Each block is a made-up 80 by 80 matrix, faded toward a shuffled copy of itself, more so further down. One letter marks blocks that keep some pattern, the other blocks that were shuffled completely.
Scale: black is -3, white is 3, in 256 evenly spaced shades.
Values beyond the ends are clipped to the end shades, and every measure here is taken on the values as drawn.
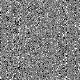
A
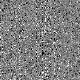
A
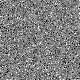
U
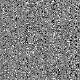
A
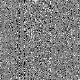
A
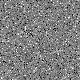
U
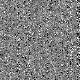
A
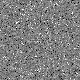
U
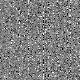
A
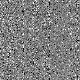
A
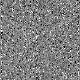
A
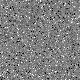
U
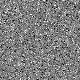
U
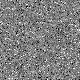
U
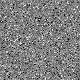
U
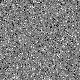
U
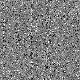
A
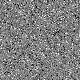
U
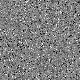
U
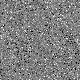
U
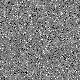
U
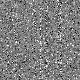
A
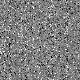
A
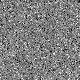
U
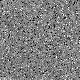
U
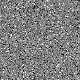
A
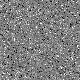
U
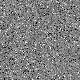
U
